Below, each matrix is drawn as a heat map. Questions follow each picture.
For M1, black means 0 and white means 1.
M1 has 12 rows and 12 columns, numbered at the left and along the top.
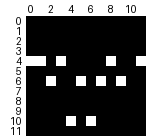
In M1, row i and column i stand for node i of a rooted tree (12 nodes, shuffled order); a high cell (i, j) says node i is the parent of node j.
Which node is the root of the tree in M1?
10
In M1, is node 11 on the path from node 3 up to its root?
no
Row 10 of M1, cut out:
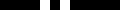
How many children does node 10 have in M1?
2
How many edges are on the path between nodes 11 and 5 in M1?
4
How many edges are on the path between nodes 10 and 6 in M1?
1
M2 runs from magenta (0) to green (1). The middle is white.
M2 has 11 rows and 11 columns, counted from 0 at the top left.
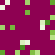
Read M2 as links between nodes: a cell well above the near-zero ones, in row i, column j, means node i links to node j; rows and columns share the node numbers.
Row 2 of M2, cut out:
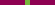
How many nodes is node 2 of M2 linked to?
1
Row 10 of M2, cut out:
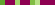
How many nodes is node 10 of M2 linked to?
4
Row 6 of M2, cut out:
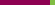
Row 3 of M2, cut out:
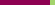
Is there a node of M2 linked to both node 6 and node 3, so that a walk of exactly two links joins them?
yes
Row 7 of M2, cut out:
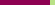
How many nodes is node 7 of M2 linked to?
1
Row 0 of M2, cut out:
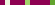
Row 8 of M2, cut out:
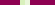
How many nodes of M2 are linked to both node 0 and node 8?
1
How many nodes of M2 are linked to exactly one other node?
6
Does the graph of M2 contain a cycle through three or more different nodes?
no
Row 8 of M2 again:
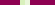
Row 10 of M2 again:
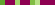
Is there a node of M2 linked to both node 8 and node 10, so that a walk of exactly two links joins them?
no
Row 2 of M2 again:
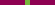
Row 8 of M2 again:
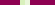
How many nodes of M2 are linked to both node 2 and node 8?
1
